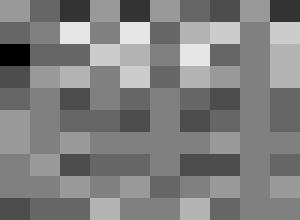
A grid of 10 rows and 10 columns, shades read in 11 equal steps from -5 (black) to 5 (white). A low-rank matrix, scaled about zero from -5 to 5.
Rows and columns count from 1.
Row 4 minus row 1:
-3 2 5 -1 6 -2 3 3 -1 5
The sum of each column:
-8 -1 -2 4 3 -2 4 -3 1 2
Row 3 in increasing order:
-5 -1 -1 -1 0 0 2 2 3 4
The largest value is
4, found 3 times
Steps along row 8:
up down up same up down same up down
